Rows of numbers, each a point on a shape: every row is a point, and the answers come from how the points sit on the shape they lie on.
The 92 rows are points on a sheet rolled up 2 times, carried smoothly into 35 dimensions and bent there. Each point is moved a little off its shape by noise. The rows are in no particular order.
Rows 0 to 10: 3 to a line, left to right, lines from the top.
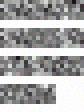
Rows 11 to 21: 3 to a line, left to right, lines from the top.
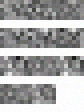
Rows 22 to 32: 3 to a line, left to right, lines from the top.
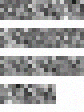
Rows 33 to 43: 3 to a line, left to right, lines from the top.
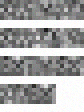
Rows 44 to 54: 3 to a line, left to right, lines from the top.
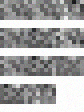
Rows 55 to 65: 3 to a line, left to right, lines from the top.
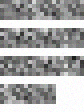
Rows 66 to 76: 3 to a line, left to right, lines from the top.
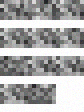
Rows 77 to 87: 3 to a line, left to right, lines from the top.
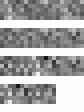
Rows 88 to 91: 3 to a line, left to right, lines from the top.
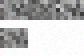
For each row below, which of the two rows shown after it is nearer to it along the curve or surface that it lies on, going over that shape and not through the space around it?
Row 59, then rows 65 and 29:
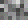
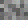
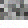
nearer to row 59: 29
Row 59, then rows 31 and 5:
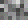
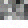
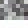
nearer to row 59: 5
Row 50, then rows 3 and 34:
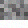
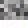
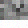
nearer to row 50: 34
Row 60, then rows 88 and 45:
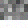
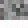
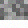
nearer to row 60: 45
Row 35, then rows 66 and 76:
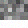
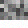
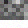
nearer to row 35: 76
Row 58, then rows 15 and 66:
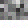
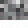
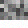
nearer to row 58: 15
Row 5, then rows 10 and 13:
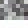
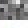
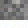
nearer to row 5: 10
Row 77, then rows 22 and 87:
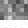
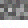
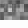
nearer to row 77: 87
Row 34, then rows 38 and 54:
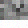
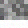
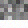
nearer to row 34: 38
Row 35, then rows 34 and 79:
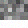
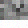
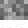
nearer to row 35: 79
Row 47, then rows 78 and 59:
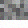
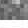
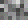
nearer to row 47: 78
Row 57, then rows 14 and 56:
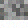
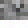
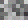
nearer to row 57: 14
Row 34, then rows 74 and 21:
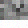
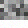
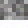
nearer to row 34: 21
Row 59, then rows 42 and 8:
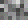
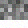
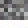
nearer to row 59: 8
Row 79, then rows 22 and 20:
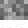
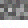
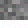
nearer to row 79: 22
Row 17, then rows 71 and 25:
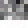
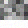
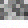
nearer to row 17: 71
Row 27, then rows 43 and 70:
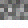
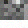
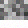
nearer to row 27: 43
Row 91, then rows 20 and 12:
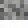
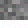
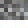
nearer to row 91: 20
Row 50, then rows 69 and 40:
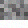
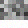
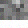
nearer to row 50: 40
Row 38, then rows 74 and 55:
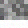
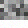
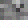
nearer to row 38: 55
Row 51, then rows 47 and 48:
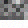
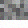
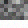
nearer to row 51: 48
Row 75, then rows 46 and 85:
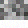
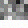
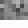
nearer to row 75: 46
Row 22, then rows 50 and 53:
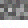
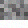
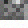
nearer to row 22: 53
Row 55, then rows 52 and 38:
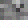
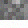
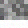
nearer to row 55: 52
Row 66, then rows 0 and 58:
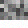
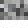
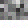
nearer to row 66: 0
